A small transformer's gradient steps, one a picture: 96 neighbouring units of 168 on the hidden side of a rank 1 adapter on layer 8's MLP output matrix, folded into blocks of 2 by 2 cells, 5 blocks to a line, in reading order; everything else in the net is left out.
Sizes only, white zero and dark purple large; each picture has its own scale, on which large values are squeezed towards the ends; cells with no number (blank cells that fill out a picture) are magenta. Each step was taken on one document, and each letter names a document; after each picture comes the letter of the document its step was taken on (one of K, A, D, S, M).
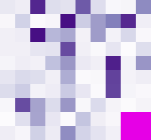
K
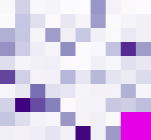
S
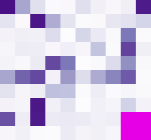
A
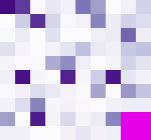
A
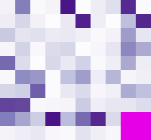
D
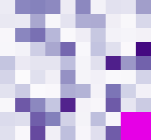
K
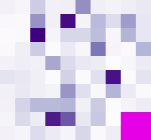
K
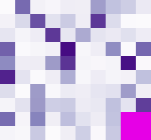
S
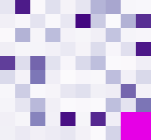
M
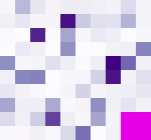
K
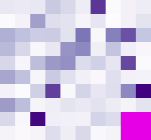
S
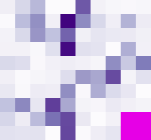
K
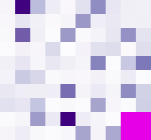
M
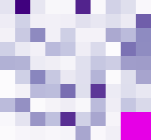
M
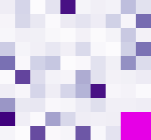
D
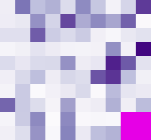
K
